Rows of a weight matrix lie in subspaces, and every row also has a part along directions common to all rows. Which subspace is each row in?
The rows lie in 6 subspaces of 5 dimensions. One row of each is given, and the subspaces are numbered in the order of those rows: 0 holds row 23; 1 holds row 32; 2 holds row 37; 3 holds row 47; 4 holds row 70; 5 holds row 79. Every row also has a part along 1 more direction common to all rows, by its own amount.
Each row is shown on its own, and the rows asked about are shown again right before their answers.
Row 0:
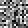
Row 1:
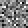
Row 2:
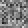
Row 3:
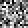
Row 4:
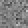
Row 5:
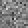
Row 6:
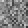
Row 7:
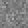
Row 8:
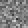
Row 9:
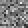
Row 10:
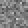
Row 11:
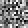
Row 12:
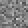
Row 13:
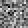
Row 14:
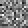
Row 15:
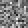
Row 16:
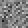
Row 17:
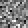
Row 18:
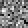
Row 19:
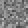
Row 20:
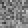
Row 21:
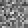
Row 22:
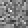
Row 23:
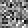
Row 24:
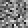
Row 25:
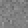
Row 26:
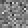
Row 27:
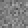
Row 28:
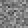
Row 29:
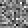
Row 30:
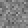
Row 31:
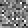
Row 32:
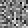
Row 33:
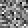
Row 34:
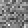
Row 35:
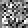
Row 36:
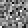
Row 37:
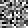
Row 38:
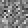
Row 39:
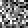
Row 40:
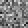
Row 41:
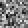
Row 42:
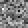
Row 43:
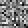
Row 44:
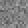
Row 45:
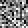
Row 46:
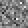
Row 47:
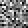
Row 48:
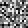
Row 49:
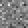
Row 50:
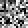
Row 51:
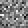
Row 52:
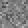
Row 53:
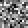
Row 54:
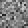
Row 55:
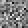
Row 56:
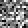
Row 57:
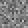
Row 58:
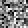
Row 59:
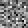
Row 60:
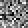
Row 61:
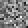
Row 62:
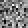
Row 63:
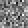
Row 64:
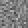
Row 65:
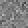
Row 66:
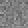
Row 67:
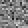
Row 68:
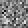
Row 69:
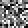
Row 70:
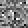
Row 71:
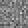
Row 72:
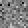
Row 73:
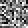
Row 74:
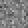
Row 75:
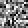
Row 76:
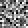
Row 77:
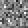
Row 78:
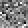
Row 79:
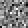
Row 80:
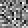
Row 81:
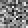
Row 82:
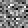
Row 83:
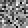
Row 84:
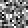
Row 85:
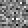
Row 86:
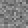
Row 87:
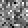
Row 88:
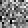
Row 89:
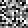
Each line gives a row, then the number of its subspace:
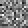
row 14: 1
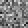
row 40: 1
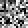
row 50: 0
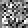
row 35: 0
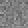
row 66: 1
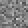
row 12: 3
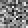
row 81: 3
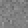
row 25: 2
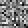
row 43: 1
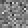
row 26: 5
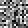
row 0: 1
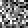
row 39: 2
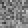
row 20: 3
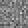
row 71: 4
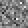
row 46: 2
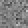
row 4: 4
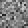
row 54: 2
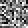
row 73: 1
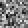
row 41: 2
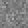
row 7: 2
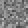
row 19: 3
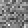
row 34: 5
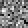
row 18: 0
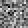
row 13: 4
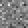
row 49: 4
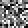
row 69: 1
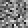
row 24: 3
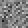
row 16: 0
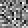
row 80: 1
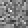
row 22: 3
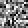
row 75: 2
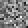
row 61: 3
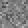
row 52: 2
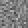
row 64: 3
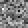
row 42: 0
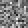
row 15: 3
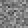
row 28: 4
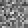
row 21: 5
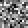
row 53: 4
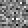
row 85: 5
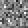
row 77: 0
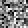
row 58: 4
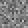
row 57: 4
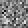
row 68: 0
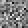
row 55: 5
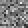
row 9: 1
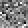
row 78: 2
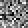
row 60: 1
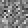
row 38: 0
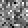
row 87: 4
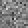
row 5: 2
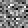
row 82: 1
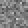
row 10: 4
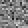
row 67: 0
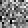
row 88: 2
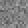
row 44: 0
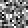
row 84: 2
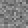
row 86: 3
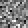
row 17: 3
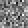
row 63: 5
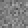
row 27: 5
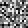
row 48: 4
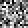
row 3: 4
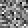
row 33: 4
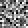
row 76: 0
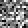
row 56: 5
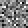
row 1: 0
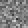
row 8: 3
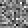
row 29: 1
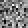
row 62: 5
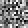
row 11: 5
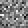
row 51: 1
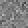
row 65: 2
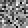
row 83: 0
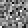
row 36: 5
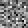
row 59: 3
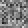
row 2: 0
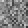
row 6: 5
